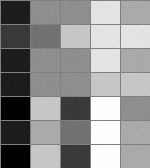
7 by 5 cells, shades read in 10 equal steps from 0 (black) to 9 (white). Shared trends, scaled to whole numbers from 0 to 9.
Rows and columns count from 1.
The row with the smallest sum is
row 5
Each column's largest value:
2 7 7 9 8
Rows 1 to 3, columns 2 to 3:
5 5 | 4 7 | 5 5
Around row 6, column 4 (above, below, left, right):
9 9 4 6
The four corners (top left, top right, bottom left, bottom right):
1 6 0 6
